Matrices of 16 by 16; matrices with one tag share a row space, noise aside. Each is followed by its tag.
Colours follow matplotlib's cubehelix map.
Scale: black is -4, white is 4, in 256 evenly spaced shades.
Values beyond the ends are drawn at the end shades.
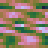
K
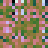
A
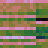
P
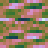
K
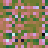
A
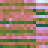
P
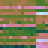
P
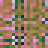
A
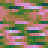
K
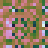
A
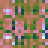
A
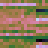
P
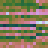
P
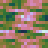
K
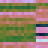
P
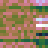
P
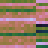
P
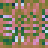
A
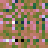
A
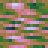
K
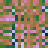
A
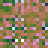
A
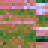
P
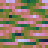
K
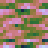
K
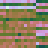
P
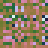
A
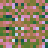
A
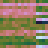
P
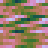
K
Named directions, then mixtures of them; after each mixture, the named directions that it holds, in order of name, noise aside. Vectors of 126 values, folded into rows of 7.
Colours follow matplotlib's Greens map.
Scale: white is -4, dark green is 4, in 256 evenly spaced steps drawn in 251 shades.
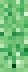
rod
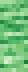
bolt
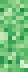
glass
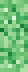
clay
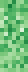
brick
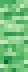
bolt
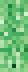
brick, rod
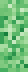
brick, glass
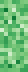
clay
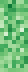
brick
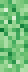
clay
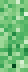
glass, rod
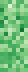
brick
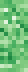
bolt, clay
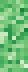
brick, glass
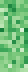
brick, clay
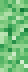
brick, glass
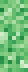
glass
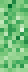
brick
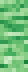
bolt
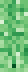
brick, rod
